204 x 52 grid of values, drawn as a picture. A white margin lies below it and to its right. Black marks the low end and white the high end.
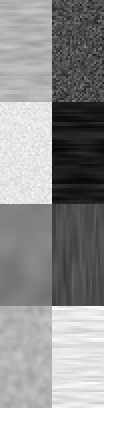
It is made of 4 by 2 panels. Panel 1,1: high, streaked across, faint in contrast. Panel 1,2: low, fine-grained. Panel 2,1: very high, fine-grained, faint in contrast. Panel 2,2: very low, streaked across, faint in contrast. Panel 3,1: middling, smooth, faint in contrast. Panel 3,2: low, streaked downward, faint in contrast. Panel 4,1: high, blotchy, faint in contrast. Panel 4,2: very high, streaked across, faint in contrast.
